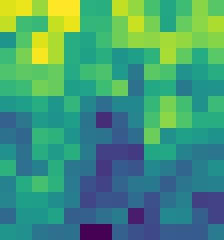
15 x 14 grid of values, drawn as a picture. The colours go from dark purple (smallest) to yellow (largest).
Ninth with the highest average: top left. Slope: up to the top. Ninth with the lowest average: bottom middle.
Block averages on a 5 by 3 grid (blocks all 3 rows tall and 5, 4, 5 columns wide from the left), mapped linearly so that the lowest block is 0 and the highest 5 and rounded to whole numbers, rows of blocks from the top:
5 4 4 / 4 3 3 / 2 1 3 / 2 0 2 / 2 0 1
